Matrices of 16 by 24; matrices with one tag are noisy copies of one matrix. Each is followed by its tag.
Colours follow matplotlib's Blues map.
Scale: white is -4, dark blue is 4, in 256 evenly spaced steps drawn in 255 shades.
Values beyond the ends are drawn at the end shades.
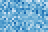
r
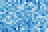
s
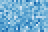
s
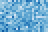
s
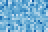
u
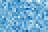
r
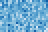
u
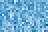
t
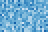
t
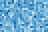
t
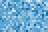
r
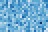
u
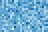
t
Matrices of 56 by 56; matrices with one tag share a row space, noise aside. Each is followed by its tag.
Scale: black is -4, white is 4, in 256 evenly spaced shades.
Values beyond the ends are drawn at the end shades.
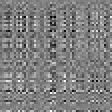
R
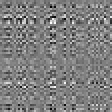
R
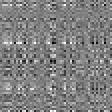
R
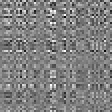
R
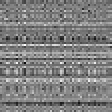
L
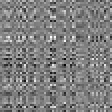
R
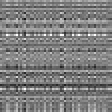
L
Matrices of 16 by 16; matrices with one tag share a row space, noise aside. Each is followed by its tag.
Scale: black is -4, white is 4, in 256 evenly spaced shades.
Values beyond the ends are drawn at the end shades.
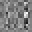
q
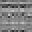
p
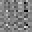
q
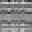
p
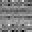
p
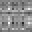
p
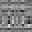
p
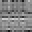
p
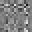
q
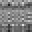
p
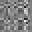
q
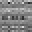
p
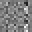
q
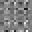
q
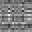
p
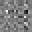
q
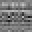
p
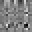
q
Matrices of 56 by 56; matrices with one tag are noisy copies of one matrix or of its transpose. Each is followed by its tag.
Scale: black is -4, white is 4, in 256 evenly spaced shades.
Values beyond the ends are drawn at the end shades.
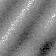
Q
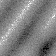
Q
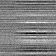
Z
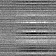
Z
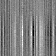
Z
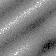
Q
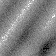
Q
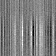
Z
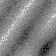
Q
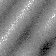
Q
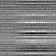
Z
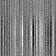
Z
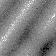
Q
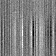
Z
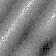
Q
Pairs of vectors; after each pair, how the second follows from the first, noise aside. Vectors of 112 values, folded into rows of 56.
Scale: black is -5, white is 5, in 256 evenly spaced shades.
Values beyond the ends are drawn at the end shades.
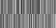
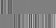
partly zeroed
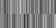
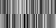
scaled up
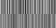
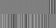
partly zeroed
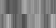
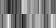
scaled up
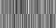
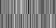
negated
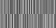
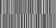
reversed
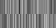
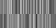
reversed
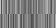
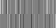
partly zeroed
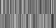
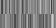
negated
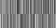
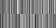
negated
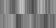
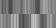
reversed
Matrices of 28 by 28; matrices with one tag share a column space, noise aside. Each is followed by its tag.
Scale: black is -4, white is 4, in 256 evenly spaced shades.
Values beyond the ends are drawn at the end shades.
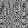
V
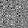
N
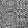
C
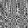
V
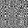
N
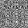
N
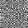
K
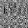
V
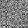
C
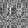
V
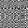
K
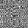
N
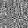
V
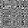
N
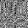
V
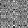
C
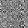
C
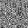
V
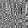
V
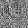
V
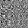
N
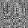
V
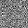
N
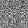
N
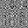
N
